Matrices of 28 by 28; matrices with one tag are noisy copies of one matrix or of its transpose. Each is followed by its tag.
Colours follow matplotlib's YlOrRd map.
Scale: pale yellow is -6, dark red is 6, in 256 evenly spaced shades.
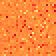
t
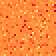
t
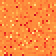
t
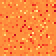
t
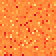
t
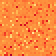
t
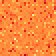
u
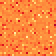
u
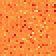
t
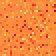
t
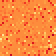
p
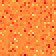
u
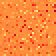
t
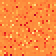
t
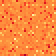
u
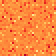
u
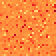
t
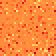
p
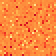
t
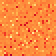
t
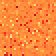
t
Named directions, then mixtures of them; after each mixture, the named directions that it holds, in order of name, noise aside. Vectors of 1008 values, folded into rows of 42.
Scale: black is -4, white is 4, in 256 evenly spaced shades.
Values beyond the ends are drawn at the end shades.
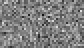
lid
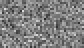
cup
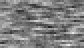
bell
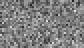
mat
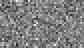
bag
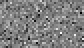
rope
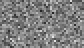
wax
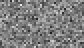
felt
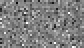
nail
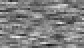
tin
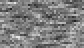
bell, tin, wax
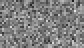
mat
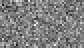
bag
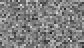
felt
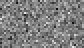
felt, nail, rope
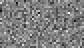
nail, rope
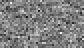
bag, rope, tin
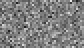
nail, wax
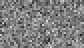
mat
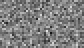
felt, lid, mat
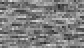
bell, tin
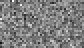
felt, nail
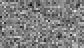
mat, rope, tin
